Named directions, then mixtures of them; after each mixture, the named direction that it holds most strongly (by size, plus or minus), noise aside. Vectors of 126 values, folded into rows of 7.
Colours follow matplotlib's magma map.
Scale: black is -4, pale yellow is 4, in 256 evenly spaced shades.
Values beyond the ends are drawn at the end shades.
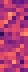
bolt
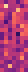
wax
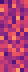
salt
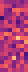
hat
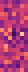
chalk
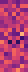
chalk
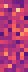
wax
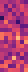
hat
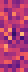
chalk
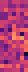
chalk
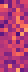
salt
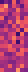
salt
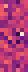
chalk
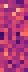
wax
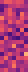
hat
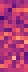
hat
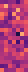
wax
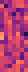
wax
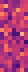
chalk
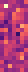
wax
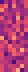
salt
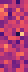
chalk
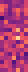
hat
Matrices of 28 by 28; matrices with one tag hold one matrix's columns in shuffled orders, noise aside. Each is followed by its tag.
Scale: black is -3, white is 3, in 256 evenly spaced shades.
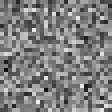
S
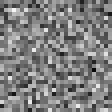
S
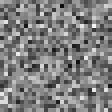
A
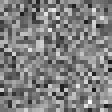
S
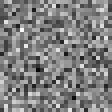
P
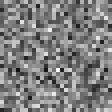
P
